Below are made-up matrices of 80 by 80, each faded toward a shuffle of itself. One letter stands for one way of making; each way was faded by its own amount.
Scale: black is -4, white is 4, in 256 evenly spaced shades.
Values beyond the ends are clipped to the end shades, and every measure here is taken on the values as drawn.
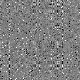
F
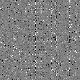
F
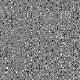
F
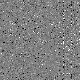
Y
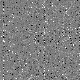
Y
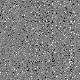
Y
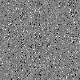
Y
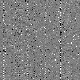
F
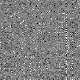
F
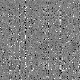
F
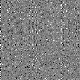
F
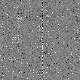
Y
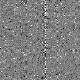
F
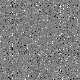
Y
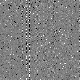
F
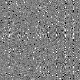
F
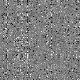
F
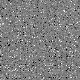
Y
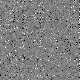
Y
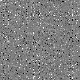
Y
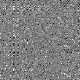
F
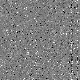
Y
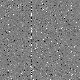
Y
